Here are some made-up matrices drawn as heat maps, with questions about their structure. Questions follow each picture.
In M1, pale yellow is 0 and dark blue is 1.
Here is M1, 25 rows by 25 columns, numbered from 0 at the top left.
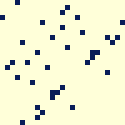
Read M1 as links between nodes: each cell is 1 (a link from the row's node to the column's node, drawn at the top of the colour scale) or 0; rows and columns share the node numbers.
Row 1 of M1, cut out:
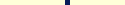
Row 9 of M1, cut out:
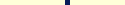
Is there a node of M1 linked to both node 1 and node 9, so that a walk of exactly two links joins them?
yes
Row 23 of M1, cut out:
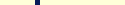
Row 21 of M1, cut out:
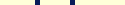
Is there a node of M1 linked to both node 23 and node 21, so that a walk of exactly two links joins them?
yes
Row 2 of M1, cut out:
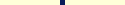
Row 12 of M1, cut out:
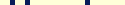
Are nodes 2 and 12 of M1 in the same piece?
yes
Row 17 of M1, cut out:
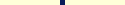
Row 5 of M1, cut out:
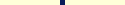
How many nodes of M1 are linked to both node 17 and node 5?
1
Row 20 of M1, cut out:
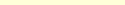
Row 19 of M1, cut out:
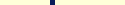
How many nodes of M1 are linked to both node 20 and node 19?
0
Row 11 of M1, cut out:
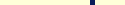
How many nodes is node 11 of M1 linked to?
1
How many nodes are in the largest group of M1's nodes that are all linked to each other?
2
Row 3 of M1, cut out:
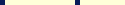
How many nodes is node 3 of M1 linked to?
2
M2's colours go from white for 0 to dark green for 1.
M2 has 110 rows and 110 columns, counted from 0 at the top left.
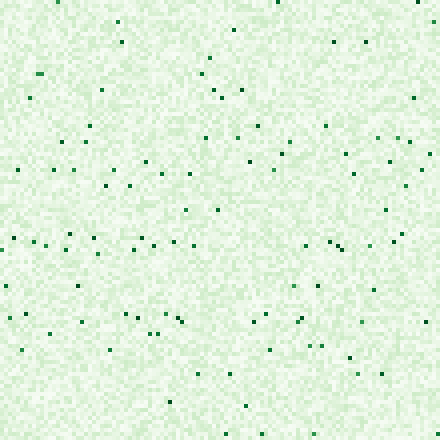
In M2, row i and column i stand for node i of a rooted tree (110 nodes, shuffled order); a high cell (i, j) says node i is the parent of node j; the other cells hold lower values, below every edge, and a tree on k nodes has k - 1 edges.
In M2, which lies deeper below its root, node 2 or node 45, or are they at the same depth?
node 45
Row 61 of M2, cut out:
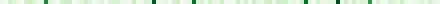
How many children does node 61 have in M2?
6
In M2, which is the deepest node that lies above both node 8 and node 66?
78
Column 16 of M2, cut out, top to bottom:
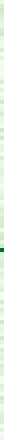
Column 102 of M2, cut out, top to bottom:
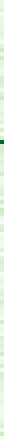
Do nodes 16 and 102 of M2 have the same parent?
no
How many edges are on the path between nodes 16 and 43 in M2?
3
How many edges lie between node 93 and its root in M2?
6
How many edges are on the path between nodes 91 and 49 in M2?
30
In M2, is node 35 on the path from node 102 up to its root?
yes
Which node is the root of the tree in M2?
71
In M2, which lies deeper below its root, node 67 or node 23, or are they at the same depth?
node 67
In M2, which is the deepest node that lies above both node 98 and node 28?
60
